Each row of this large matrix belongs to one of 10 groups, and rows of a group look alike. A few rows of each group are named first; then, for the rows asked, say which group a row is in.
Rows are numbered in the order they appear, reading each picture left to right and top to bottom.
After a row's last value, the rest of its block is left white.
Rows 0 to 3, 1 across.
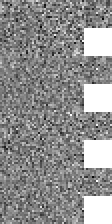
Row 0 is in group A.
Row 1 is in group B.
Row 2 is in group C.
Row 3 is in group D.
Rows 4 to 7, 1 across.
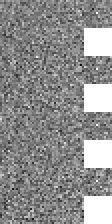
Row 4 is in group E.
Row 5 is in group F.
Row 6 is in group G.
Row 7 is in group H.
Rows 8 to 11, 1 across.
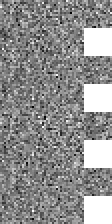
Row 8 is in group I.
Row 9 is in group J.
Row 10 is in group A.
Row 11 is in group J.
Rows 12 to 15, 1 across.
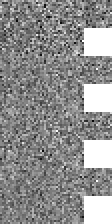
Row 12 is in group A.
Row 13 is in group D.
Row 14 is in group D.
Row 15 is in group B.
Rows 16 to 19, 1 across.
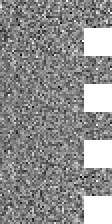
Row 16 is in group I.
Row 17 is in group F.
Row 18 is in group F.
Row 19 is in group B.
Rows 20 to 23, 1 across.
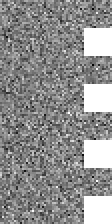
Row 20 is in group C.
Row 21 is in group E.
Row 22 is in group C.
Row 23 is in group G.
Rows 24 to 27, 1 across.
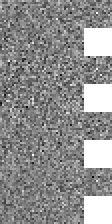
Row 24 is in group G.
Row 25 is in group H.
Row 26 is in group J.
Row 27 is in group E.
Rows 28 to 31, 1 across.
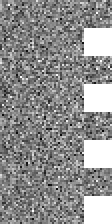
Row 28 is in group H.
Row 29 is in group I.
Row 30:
A
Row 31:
J
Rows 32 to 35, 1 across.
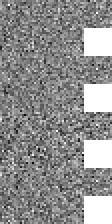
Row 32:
H
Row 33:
C
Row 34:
G
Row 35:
G
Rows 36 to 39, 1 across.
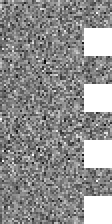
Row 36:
G
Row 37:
A
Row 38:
G
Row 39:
F
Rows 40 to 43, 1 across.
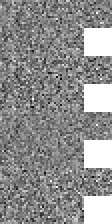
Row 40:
J
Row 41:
J
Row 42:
G
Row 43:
D
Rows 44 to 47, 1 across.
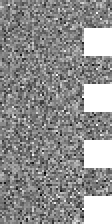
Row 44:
H
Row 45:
D
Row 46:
J
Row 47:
A
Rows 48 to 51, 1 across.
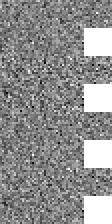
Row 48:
G
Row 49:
C
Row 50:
J
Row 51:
C
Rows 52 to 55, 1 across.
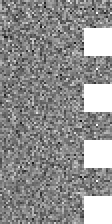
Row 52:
C
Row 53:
H
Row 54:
F
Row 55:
B
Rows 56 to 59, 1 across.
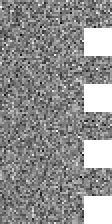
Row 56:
I
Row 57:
G
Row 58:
D
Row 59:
B
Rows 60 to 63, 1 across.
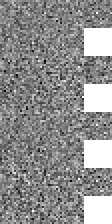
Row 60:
J
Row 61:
A
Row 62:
G
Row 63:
J
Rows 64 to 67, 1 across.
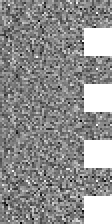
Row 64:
C
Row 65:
F
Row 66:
F
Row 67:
C
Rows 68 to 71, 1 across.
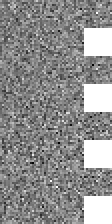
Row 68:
F
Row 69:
E
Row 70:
J
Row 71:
D
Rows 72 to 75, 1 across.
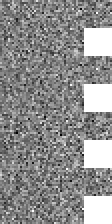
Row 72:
F
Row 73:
B
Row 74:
A
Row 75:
I
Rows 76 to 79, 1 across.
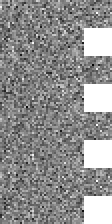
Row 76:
G
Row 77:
E
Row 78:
H
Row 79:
H
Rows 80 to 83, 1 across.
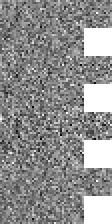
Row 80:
G
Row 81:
C
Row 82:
I
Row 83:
B
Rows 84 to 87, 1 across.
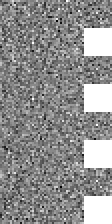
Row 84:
J
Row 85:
J
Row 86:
C
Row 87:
H
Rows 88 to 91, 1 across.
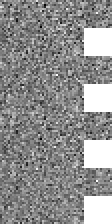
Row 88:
A
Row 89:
D
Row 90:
A
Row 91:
F
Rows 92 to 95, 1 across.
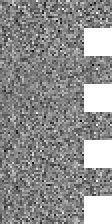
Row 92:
J
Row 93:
E
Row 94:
F
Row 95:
F
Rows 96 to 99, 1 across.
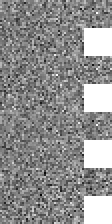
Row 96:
B
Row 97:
D
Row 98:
E
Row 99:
A
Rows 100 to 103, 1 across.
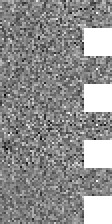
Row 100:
B
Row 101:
H
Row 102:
C
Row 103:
B
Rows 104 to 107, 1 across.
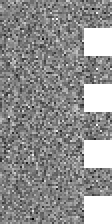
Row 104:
D
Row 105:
F
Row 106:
H
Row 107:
J
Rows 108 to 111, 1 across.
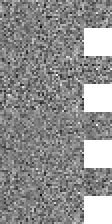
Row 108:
A
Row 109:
D
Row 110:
E
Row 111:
A
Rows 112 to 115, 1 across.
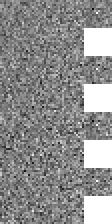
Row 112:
E
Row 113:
B
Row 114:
E
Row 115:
G
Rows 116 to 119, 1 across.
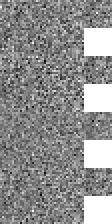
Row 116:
G
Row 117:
A
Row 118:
E
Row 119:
A
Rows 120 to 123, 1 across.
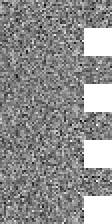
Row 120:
A
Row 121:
F
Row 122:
B
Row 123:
D
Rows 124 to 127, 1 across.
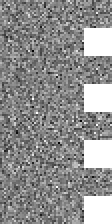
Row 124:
C
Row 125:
J
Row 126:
F
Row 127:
D
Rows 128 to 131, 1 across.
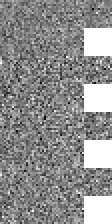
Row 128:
E
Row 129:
I
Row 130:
A
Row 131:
G
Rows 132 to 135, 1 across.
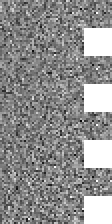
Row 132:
B
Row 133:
E
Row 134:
B
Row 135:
F
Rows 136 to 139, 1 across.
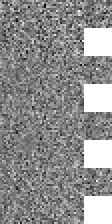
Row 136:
A
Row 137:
B
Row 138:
A
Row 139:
F
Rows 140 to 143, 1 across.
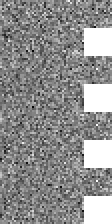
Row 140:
C
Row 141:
B
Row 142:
H
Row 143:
H
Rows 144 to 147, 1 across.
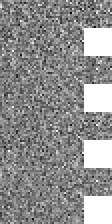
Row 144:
I
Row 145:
F
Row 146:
D
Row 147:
G
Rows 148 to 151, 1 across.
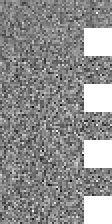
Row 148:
E
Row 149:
J
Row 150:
D
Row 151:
J
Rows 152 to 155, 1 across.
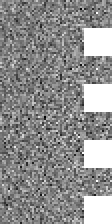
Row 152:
B
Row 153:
B
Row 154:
A
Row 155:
C
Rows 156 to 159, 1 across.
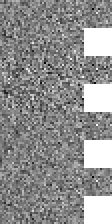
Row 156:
E
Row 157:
C
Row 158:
F
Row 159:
E
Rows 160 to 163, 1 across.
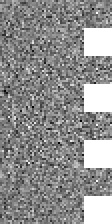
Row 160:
E
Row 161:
C
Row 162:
F
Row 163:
H
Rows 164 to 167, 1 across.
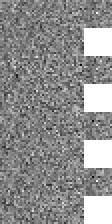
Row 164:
B
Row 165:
F
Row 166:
E
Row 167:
E
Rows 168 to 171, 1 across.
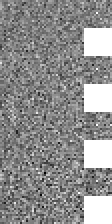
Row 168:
H
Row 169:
G
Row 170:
F
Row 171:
A
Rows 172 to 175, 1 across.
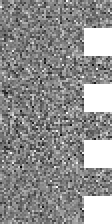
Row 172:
I
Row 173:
C
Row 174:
I
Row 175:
D
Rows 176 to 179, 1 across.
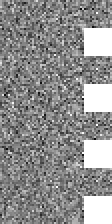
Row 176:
B
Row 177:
G
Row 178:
C
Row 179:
D
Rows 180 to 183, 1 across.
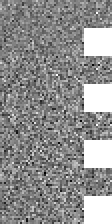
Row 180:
H
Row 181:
D
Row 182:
F
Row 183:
A
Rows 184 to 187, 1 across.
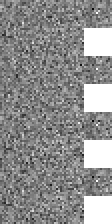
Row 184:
E
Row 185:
F
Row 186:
E
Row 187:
E
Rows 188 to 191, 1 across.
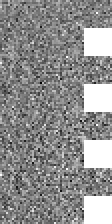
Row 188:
G
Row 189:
I
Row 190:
B
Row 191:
I
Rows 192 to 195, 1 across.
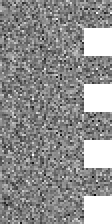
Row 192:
D
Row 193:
J
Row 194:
J
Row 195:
C
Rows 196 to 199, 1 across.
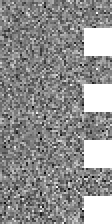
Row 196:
C
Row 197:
B
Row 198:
A
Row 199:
D
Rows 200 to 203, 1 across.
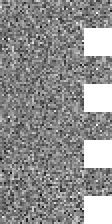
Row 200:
G
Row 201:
B
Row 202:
H
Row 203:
A
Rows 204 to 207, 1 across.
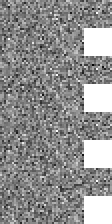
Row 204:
D
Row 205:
D
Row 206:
D
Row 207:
G
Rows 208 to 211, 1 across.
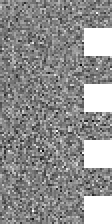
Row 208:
G
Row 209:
F
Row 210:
D
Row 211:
J
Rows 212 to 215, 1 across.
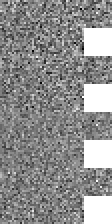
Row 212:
B
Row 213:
A
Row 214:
E
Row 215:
H
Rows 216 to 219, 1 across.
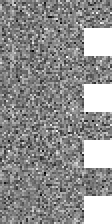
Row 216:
J
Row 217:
I
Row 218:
D
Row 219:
A
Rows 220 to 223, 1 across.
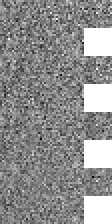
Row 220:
D
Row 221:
H
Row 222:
A
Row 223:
E
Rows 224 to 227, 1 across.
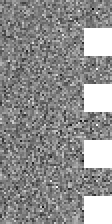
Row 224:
E
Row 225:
H
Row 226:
B
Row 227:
D
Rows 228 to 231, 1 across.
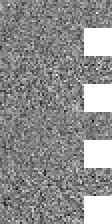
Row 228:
H
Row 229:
D
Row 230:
E
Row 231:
C
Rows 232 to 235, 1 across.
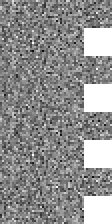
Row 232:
J
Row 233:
F
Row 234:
J
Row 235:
D
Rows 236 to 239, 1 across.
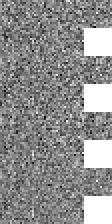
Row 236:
C
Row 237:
H
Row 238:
A
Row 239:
H
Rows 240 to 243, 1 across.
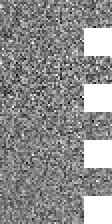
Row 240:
I
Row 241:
I
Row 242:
E
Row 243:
B
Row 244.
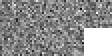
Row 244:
F
